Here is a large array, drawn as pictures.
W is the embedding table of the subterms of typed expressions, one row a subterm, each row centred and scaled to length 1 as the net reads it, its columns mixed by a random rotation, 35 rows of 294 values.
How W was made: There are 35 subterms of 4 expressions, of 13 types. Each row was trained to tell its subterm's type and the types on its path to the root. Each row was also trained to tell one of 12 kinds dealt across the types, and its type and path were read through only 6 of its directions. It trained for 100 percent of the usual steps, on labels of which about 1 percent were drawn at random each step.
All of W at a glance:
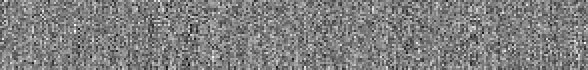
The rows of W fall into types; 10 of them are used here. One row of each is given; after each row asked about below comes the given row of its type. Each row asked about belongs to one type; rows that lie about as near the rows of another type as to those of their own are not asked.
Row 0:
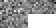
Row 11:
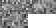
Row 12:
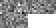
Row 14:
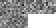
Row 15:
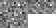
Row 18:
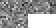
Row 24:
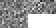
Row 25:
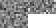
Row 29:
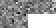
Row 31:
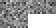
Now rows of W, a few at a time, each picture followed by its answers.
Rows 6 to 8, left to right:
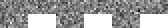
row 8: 31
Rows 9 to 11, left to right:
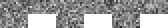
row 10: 31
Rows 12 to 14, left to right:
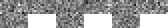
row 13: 15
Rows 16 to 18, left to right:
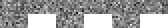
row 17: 31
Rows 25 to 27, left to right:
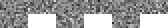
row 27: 18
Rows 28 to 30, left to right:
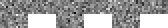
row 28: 18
